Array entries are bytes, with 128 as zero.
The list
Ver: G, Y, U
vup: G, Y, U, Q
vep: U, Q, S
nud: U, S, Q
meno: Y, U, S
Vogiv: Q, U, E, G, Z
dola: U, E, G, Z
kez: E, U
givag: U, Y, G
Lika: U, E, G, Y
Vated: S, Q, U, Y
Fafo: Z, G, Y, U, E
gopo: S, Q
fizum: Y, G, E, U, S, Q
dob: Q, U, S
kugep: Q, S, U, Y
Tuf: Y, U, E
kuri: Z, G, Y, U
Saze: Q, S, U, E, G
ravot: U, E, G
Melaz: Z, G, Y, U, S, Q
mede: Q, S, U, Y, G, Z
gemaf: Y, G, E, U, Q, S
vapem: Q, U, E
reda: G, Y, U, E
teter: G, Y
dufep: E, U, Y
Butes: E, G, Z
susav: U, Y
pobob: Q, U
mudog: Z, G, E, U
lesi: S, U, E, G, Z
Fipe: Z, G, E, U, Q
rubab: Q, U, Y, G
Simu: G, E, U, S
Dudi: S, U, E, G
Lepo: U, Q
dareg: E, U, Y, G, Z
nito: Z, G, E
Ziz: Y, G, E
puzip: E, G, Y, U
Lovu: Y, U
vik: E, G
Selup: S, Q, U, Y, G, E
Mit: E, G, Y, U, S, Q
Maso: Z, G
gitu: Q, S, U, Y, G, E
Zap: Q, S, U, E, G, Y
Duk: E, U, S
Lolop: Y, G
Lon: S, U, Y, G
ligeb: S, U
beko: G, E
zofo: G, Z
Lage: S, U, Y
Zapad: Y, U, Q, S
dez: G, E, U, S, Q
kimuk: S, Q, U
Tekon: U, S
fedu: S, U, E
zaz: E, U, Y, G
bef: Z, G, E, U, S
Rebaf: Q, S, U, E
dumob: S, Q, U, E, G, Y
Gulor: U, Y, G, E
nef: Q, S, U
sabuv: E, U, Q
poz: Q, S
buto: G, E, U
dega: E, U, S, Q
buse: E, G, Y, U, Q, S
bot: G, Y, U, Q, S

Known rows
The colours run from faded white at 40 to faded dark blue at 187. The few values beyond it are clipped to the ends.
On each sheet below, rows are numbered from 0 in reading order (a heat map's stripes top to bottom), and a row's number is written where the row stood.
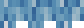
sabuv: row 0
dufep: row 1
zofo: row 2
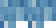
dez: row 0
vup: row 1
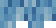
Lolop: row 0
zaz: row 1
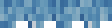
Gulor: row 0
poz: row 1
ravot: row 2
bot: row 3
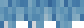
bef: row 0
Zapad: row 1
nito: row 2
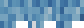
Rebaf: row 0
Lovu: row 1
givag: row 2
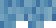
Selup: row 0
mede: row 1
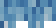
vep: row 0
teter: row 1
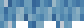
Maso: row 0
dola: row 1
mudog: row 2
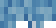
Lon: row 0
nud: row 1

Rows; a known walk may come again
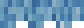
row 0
Lon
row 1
ravot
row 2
kuri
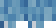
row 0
poz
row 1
Fipe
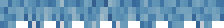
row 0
rubab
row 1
kez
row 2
dega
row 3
Lolop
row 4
meno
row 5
vapem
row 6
Saze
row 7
dob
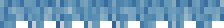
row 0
Vated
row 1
buto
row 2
gopo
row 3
gemaf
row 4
nud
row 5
Zap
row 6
Tuf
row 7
lesi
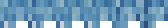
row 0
Melaz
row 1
Lepo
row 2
vup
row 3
Simu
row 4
vik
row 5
susav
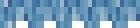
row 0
Maso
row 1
dumob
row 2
beko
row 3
dufep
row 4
zaz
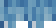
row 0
vep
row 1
buse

